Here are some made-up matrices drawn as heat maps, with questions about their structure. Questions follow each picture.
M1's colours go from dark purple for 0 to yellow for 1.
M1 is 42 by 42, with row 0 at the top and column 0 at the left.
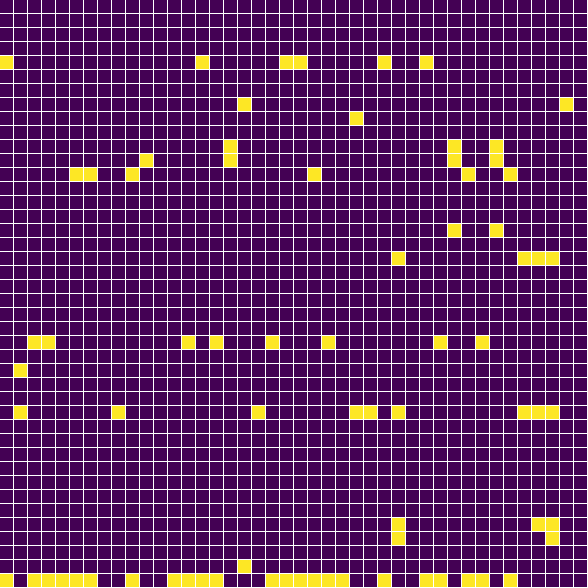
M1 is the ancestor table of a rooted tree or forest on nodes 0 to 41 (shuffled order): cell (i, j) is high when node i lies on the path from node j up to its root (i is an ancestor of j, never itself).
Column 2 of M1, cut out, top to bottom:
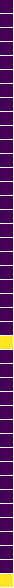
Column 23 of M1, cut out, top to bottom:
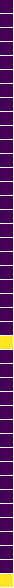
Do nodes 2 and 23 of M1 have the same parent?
yes
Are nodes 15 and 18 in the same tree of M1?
no
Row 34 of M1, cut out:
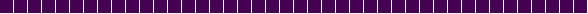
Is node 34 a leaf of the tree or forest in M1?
yes
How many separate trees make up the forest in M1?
4
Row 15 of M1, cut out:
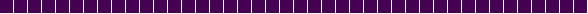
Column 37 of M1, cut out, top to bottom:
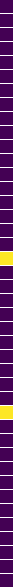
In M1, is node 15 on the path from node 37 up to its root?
no
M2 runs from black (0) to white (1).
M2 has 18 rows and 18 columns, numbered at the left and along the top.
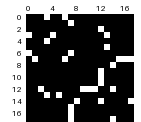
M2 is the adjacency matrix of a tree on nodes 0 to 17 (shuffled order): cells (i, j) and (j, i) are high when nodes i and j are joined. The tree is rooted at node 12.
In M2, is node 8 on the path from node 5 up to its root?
no
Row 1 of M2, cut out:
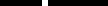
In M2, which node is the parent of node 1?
7
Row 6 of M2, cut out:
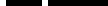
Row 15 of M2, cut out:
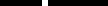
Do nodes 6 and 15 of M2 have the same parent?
yes
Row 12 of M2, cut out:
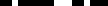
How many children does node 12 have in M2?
5
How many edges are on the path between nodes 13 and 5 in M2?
1
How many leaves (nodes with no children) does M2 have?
10
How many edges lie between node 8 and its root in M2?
2
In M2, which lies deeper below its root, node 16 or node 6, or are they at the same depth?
the same depth
